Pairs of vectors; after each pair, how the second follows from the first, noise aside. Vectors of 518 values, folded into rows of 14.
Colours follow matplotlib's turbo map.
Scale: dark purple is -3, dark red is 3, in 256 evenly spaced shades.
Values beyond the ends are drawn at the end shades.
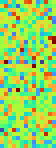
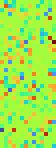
partly zeroed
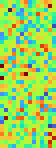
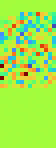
partly zeroed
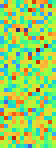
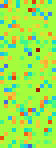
partly zeroed
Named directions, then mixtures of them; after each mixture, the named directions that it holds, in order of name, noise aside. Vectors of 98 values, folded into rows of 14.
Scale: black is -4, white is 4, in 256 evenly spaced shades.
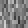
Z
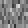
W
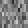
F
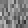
Z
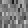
F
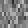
F, W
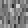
W, Z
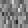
F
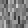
Z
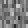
W, Z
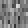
W, Z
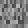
F, Z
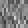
W, Z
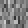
F, Z
